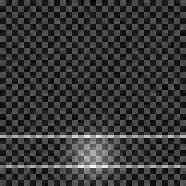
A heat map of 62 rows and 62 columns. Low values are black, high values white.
Ninth with the highest average: bottom middle. Average level on the scale: 20%. Bumps: one, in the bottom middle. Odd lines: rows 46 and 56.
